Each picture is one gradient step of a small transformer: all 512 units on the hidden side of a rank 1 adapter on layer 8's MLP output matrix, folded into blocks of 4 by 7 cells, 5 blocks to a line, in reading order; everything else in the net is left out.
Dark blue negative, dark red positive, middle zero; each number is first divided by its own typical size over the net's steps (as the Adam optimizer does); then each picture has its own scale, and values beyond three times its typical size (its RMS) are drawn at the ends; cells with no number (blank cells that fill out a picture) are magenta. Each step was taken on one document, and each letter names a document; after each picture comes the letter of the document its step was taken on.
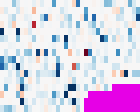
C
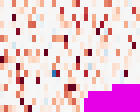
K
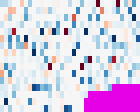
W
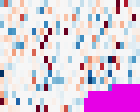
W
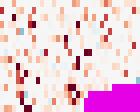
K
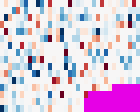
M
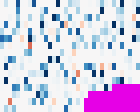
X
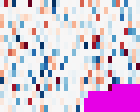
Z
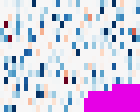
X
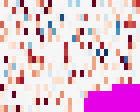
M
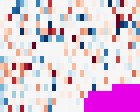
M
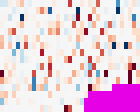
W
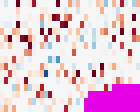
X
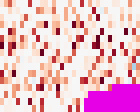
Z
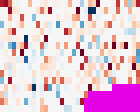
W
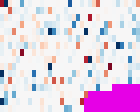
W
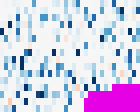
X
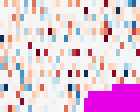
C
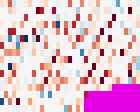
Z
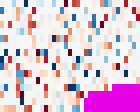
C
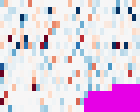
W
